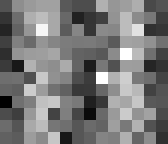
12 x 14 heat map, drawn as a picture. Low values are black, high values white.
No seam splits the table. No overall slope runs across the table. The values follow a bell shape. Upright stripes repeat 2 times across the table.
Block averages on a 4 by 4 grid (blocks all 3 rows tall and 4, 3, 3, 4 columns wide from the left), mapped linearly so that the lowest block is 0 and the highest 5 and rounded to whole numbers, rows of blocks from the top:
5 2 2 4
2 5 0 5
4 3 3 5
4 0 2 4
